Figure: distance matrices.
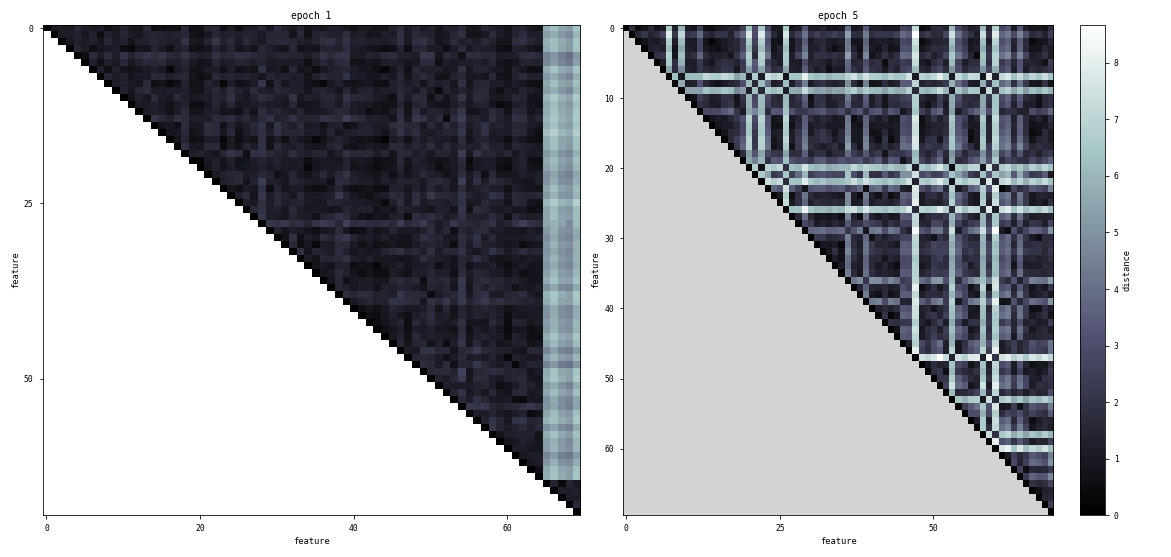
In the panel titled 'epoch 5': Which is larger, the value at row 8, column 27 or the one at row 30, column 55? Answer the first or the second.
the second
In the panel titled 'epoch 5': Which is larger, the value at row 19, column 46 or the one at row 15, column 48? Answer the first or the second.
the first
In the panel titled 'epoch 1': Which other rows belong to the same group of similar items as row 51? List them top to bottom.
0, 1, 2, 3, 4, 5, 6, 7, 8, 9, 10, 11, 12, 13, 14, 15, 16, 17, 18, 19, 20, 21, 22, 23, 24, 25, 26, 27, 28, 29, 30, 31, 32, 33, 34, 35, 36, 37, 38, 39, 40, 41, 42, 43, 44, 45, 46, 47, 48, 49, 50, 52, 53, 54, 55, 56, 57, 58, 59, 60, 61, 62, 63, 64
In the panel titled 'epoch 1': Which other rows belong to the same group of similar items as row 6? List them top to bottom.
0, 1, 2, 3, 4, 5, 7, 8, 9, 10, 11, 12, 13, 14, 15, 16, 17, 18, 19, 20, 21, 22, 23, 24, 25, 26, 27, 28, 29, 30, 31, 32, 33, 34, 35, 36, 37, 38, 39, 40, 41, 42, 43, 44, 45, 46, 47, 48, 49, 50, 51, 52, 53, 54, 55, 56, 57, 58, 59, 60, 61, 62, 63, 64
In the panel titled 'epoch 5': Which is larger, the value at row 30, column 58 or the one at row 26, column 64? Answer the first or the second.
the second
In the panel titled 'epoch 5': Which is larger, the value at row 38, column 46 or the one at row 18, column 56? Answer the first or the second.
the first
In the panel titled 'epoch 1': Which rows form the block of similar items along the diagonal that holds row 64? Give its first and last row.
0 to 64
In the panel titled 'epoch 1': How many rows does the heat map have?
70
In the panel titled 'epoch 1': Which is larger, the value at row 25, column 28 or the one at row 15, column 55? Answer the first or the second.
the first
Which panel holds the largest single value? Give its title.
epoch 5
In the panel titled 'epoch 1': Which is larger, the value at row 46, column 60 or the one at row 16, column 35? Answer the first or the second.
the first
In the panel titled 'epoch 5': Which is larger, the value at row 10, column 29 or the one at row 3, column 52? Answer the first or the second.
the first
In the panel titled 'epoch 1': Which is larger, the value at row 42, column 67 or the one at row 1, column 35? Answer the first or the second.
the first
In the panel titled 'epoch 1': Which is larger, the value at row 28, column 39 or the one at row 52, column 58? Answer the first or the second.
the first
